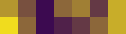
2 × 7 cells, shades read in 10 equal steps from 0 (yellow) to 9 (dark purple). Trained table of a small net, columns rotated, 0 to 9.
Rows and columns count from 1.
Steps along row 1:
up up down down up down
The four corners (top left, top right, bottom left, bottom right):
3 2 0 2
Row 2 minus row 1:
-3 -1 0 3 3 -2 0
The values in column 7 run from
2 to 2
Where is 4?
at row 1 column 5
